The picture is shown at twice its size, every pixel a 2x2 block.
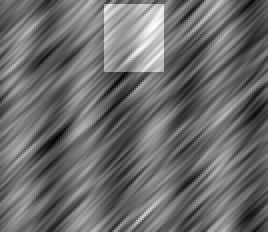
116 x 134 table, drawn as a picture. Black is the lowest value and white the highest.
Upright stripes repeat 4 times across the table. In the top middle lies a patch that is higher than the rest. Overall the values sit about 40% of the way up the scale. The top middle is the ninth with the highest average.
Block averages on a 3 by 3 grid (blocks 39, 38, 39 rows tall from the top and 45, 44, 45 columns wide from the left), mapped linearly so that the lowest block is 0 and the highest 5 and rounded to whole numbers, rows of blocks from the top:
150 | 100 | 110
